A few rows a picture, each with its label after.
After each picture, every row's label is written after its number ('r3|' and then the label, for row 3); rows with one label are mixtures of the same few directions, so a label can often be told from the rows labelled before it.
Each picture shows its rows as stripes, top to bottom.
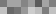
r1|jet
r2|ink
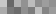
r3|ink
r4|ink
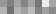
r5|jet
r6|ink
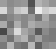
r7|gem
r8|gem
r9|jet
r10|ink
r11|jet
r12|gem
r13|gem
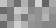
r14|jet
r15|jet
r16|ink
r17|jet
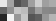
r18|jet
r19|jet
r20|ink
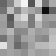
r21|jet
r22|jet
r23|gem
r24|gem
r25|gem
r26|ink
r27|jet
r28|gem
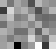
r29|gem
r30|ink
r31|jet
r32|jet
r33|jet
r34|ink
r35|ink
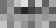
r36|jet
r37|gem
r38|gem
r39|ink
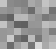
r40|jet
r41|ink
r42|gem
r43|jet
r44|ink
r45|gem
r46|jet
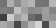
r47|ink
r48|jet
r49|ink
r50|ink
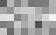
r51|ink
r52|gem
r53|gem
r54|ink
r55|ink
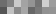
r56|jet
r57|ink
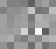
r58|gem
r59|ink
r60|gem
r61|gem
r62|jet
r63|gem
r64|gem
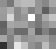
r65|gem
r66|jet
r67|gem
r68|ink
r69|gem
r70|ink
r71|jet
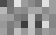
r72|jet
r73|ink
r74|jet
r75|jet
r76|ink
